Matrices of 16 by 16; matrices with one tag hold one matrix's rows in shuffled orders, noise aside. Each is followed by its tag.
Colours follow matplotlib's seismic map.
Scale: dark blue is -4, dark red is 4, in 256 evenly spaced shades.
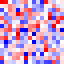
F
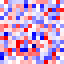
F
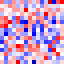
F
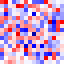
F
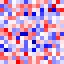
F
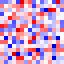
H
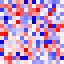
F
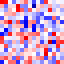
F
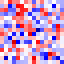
H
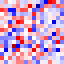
H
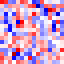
H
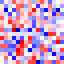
H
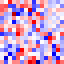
H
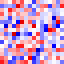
H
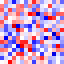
H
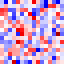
H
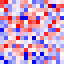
F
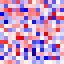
F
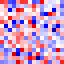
H
